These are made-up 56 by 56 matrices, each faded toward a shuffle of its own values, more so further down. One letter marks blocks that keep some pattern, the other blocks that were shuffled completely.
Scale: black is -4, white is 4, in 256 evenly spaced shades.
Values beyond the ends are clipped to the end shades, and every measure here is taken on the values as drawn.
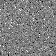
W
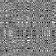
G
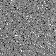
W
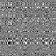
G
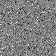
W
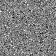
W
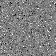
W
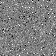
W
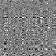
G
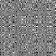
G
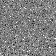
W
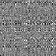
G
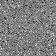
W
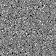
W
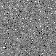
W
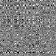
G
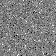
W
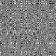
G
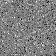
W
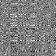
G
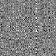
G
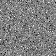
W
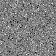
W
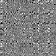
G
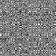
G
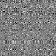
G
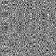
G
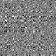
G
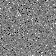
W
